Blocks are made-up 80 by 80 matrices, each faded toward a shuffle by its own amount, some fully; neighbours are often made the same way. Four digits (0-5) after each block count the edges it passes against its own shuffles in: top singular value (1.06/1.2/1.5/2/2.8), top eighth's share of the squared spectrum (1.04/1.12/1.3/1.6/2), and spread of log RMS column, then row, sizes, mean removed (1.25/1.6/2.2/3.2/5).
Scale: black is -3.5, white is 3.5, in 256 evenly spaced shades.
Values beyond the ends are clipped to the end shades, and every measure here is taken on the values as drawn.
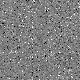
2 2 1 0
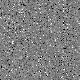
1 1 1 0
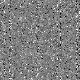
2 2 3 0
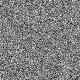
0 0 0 0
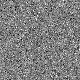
0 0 0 0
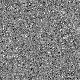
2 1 0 0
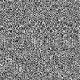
4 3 2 2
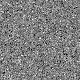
2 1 0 0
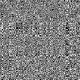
4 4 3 3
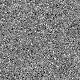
0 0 0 0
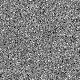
0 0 0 0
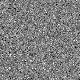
2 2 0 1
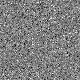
0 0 0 0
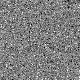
1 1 0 0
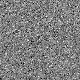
0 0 0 0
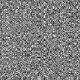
4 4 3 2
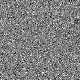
3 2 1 1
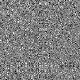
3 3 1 1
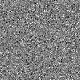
3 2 0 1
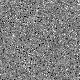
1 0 0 0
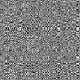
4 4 3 3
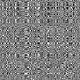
5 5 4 3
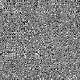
3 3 1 1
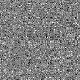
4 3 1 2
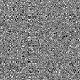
4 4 2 2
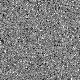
2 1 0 0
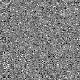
3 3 1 1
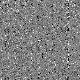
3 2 2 0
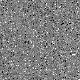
2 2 2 0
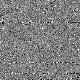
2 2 0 2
